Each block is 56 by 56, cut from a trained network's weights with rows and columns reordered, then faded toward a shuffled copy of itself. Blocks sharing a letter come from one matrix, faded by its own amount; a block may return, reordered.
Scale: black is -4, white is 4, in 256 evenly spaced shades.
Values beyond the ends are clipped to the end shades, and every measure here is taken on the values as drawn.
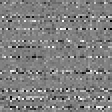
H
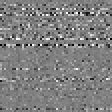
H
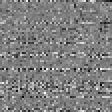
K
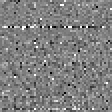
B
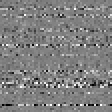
H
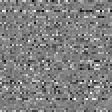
K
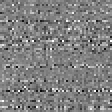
K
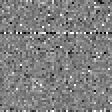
B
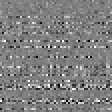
H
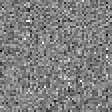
B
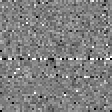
B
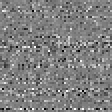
K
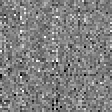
B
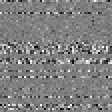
H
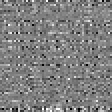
K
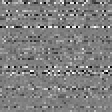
H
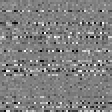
H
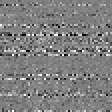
H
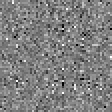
B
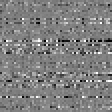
H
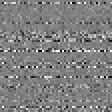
H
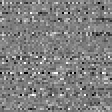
K
